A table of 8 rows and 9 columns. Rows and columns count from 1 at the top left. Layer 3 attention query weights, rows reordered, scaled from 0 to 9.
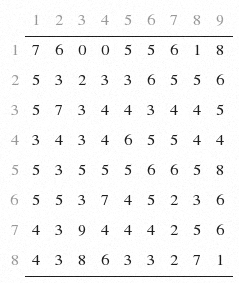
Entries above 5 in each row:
4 2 1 1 3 2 2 3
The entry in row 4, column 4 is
4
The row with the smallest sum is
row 8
